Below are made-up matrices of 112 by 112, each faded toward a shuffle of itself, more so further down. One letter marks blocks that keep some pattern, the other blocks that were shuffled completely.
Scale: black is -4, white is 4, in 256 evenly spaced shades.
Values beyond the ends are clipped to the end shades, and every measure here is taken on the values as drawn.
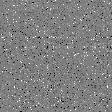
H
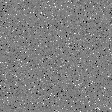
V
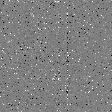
H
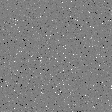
V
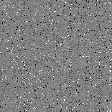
H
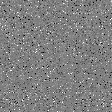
H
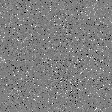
H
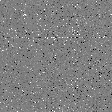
H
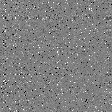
H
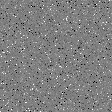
V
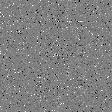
H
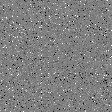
H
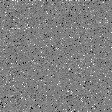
H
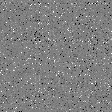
H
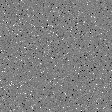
V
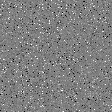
H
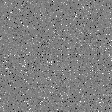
H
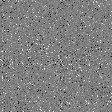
H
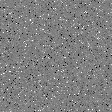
V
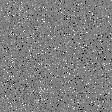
H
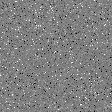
V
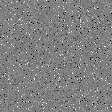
H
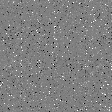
H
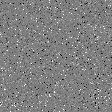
H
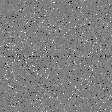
H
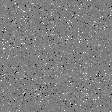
H
